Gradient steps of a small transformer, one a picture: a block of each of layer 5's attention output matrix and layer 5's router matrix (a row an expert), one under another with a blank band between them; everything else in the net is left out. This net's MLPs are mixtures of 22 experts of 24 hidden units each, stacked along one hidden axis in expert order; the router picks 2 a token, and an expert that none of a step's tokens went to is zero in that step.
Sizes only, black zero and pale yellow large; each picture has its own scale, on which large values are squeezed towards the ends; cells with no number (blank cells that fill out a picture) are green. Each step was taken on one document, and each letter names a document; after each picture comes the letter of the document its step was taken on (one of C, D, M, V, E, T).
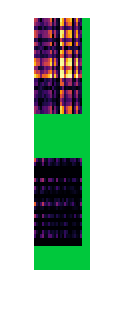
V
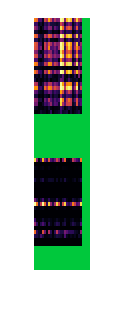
V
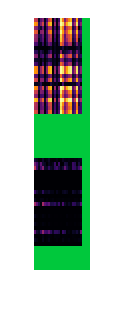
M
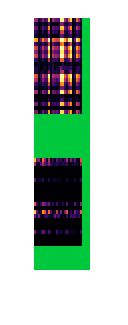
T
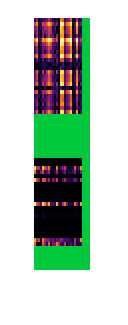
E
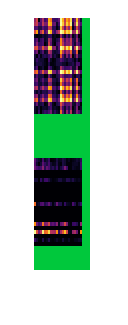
M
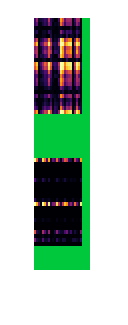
V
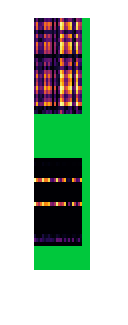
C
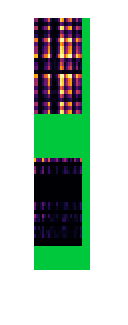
T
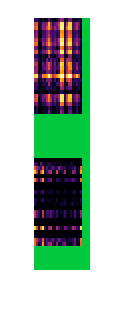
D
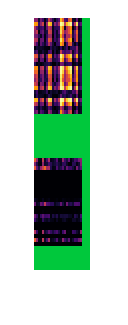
M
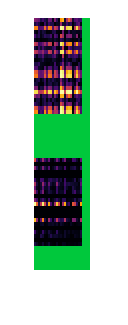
V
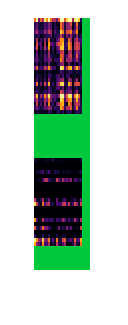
E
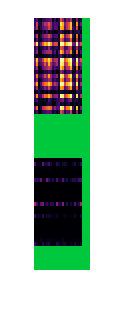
E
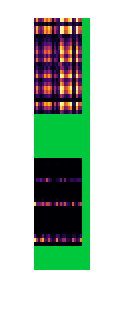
C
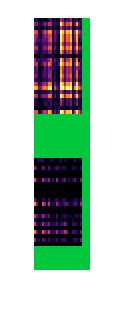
V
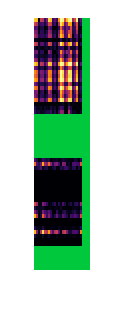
M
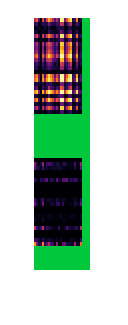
D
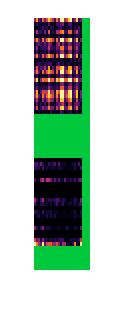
D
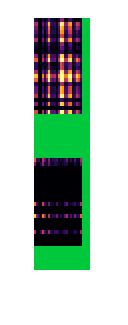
T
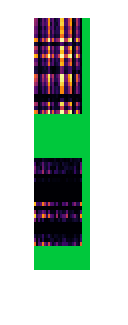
T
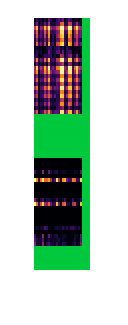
C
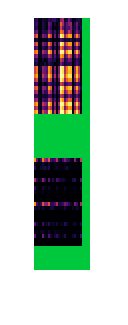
V
